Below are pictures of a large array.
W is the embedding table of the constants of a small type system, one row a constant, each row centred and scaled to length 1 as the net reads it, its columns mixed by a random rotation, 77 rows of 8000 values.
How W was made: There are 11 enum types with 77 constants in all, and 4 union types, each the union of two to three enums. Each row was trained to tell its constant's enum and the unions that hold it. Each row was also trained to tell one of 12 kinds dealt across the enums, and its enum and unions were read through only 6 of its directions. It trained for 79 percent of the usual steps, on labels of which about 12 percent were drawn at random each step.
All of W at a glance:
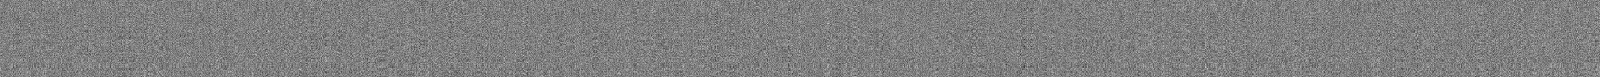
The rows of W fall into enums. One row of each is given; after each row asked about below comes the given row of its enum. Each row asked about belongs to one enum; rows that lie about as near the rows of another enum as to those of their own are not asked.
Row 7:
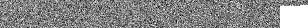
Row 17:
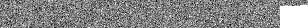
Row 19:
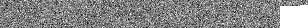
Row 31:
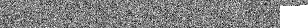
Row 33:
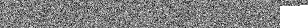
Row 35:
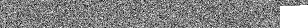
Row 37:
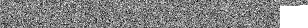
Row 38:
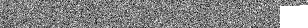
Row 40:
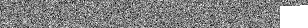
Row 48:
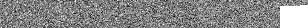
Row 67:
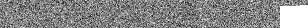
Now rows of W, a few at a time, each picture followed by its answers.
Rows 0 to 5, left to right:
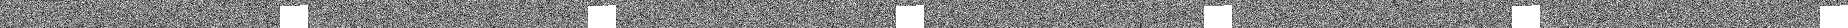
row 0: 31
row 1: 40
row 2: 7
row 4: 33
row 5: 40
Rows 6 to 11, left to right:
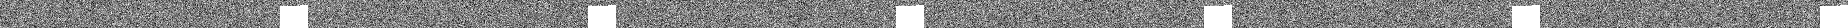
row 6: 17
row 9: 48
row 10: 48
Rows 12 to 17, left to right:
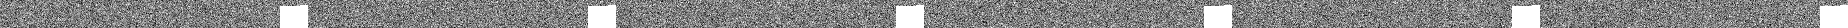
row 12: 17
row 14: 37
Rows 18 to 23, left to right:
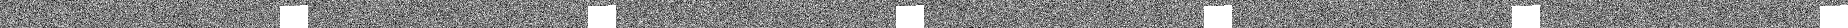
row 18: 67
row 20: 40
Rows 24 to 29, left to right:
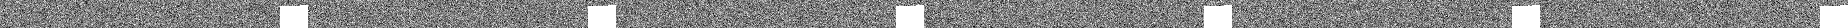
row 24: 31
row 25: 35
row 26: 17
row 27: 38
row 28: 67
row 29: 19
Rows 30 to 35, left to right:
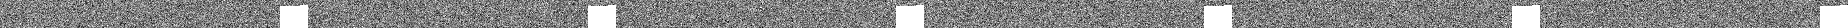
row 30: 31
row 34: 19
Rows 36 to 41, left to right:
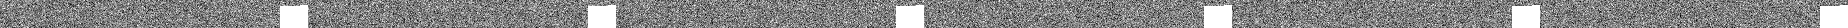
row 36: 17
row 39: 48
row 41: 40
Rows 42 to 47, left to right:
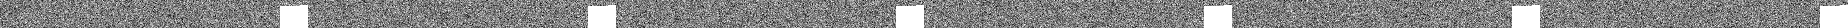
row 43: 19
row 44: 40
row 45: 67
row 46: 48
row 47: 31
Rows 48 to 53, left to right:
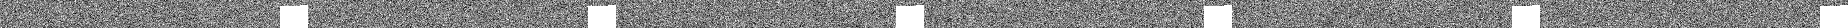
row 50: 37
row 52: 19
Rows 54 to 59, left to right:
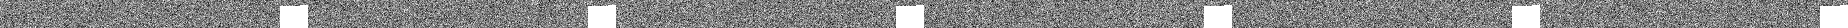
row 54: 31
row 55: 19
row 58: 48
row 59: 31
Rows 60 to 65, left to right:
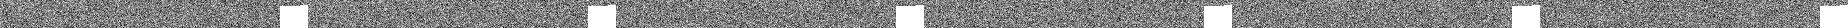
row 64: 67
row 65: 48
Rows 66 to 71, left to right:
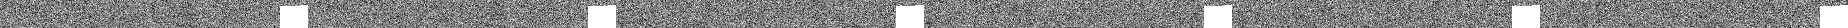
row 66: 67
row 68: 37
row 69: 37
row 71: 40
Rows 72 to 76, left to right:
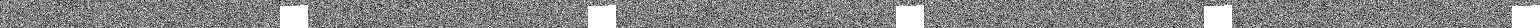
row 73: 17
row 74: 17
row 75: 33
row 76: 37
